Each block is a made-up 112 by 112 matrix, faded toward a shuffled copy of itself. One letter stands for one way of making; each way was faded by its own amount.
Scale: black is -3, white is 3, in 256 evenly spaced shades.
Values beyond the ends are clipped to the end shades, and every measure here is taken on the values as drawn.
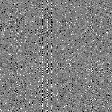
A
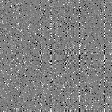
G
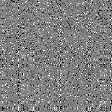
G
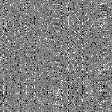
A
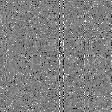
G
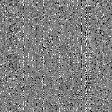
A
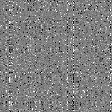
G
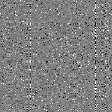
G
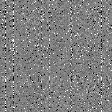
A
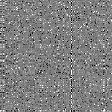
G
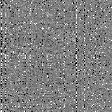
A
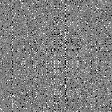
A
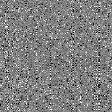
A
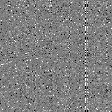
A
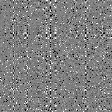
G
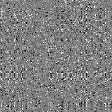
G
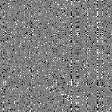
G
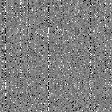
A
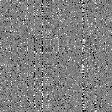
A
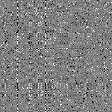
G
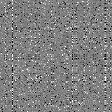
G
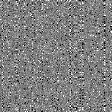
A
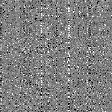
A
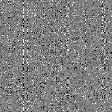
A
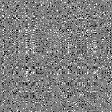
G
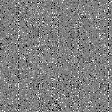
A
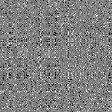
G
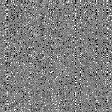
A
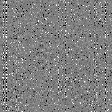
A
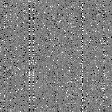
A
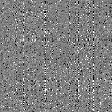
A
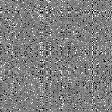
G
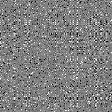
G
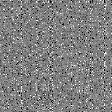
A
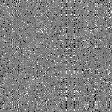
G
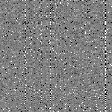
G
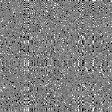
G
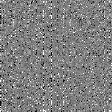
A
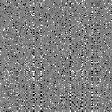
G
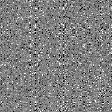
A
